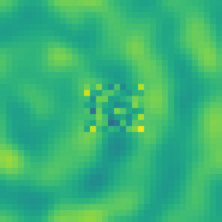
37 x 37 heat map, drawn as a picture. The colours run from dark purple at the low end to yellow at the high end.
No single row or column stands out from its neighbours. Rings spread out from the middle left. The texture is blotchy. In the centre lies a patch that is rougher than the rest. The centre is the roughest part.
